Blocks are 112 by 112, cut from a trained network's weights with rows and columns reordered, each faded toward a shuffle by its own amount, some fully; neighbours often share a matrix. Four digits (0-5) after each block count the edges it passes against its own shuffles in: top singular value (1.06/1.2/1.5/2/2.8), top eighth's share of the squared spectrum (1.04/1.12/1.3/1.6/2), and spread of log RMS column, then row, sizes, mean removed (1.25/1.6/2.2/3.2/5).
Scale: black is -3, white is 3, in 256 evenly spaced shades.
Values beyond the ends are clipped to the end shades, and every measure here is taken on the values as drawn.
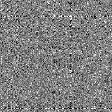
4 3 3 2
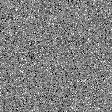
1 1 0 0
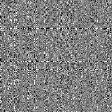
4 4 4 2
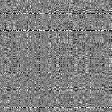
4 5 3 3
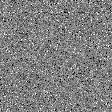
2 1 0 0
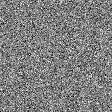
2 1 0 0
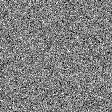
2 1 0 0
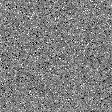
2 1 0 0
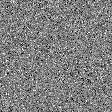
0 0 0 0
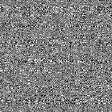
3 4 1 4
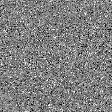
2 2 0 2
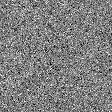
0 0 0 0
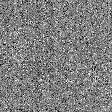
1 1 0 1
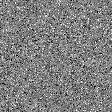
0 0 0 0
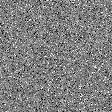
0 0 0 0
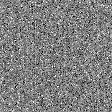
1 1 0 0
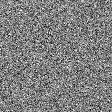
0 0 0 0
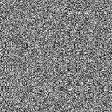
4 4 2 1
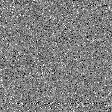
2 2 0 1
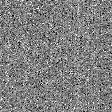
2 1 0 1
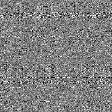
3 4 1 4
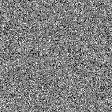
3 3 1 2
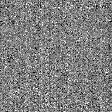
2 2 0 2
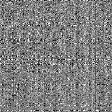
3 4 1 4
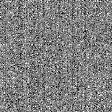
3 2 0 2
